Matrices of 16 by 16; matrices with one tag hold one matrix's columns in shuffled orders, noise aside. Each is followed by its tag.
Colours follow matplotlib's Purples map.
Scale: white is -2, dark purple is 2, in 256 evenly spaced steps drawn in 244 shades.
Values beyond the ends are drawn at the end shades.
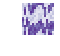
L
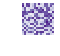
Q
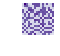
Q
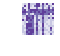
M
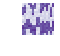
L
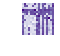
M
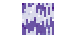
L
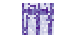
M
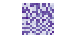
Q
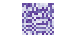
Q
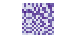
Q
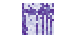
M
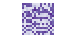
Q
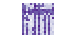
M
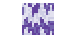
L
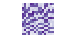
Q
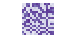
Q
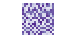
Q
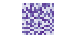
Q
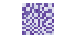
Q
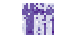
M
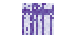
M
